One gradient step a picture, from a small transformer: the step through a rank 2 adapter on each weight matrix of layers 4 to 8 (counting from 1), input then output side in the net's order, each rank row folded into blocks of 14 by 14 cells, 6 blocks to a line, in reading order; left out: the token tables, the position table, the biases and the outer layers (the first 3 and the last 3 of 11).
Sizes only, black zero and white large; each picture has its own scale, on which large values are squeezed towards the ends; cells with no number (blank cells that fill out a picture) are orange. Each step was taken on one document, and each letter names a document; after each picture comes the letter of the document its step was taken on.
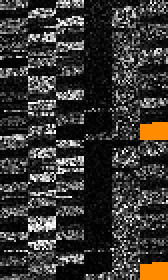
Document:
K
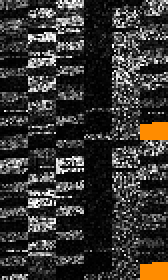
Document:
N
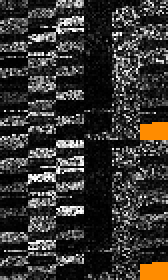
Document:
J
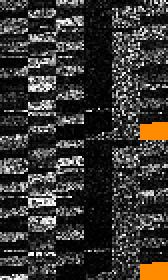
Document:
K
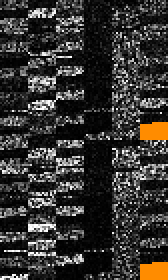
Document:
K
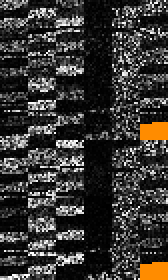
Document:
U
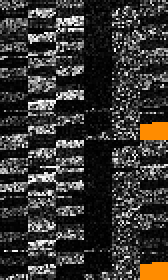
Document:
U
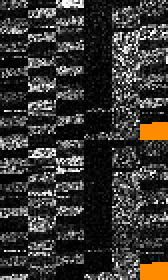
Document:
N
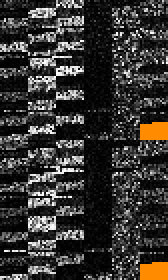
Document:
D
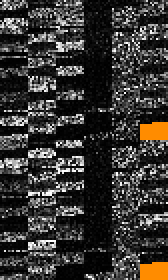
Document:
N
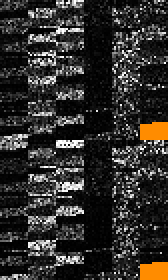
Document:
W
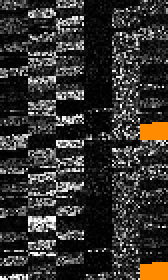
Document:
W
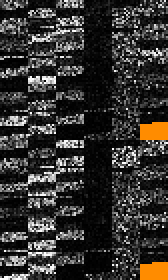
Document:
N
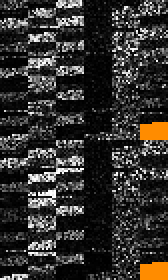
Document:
J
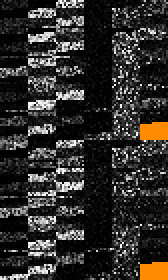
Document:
W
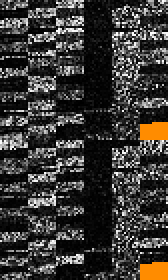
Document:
D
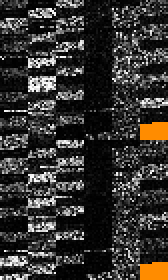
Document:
K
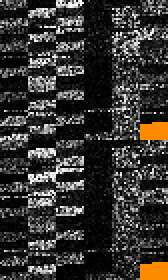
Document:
J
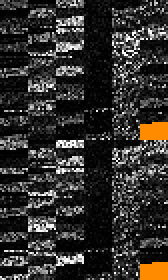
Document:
W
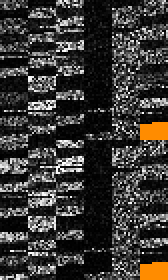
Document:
K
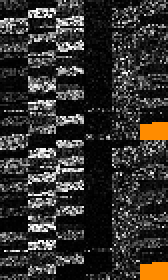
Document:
U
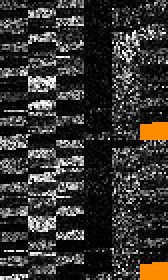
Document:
W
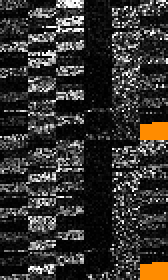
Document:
U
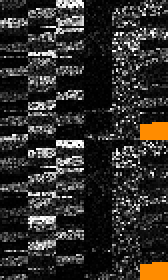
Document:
J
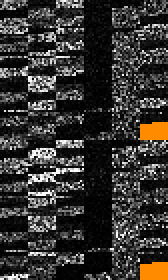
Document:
U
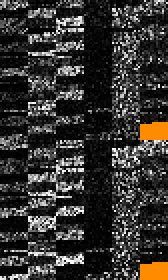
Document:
W
